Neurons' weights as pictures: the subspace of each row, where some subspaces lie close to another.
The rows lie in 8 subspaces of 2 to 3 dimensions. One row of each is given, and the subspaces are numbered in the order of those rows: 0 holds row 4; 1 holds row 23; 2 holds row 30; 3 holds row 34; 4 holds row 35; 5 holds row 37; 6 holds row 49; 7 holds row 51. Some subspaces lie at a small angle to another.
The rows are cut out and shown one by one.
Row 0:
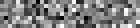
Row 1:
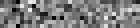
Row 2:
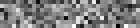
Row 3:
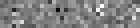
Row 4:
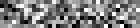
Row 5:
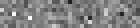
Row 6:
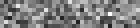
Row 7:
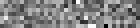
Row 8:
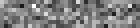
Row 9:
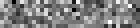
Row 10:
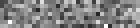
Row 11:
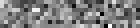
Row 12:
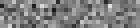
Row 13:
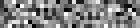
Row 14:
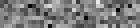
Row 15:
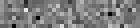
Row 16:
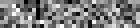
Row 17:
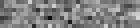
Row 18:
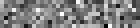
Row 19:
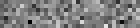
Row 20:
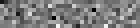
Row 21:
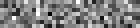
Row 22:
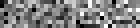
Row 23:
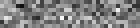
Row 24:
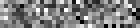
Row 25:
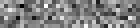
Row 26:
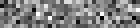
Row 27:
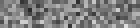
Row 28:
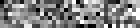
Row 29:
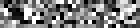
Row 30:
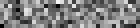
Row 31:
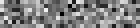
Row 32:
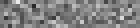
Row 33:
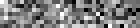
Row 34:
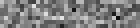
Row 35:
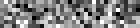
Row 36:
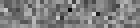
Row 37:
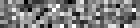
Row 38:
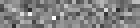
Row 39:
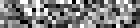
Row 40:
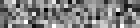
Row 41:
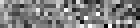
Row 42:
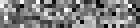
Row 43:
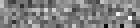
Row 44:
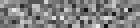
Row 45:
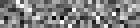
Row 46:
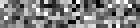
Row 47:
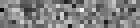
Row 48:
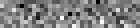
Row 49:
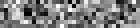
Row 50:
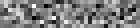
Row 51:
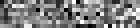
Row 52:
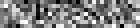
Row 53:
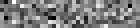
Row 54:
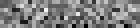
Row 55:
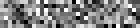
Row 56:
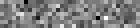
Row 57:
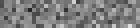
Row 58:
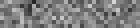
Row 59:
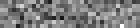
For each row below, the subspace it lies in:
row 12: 4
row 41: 7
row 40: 4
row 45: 1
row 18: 5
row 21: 5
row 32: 6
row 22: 5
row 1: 3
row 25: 1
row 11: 5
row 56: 5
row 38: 3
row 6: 4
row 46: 2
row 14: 2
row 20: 6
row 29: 6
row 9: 1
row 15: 5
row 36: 6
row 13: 4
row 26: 5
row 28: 7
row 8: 2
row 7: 7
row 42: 1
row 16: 5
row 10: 7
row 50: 6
